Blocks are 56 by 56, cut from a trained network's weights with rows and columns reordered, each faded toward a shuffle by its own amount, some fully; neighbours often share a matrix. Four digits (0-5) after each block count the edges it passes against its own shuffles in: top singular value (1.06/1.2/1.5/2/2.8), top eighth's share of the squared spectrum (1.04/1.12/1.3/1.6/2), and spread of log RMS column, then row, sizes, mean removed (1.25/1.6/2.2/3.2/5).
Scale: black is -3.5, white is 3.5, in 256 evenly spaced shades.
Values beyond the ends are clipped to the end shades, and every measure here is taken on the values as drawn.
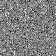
0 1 0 0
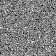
0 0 0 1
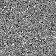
0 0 0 0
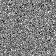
0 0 0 0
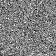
0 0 0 0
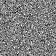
0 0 0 0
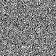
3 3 0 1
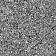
1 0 0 0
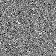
1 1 0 0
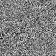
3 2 0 1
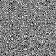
3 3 1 0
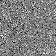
2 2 0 0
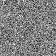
0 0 0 0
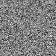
2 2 0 1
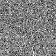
2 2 0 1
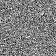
1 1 0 0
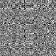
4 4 1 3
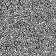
0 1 0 0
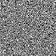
3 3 1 1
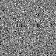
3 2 0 2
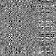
4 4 3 3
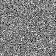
1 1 0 0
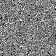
2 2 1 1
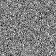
2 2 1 0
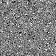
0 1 0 0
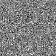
3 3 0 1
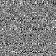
3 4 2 3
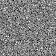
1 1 0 0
